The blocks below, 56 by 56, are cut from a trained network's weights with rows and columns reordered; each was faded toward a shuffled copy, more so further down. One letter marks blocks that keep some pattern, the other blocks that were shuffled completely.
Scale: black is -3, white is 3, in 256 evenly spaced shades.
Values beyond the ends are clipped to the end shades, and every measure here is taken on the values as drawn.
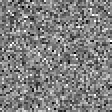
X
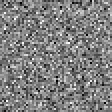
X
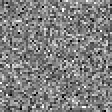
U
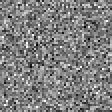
X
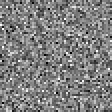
X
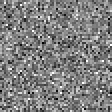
U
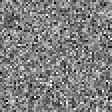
X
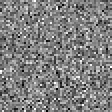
U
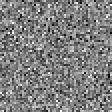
X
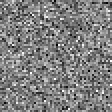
X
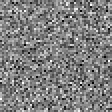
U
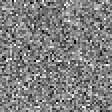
U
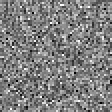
X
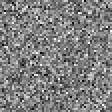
X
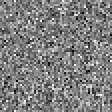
U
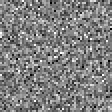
U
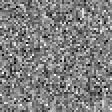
X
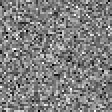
X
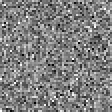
X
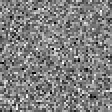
X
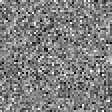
U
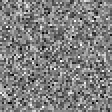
X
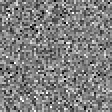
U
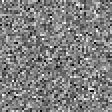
X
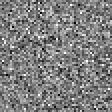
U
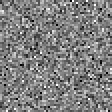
X
